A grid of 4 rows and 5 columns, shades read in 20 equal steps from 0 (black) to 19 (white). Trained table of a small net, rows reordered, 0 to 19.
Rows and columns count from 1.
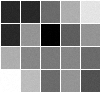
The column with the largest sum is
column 5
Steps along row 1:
same up up up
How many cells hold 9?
1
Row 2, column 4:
7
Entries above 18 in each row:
0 0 0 1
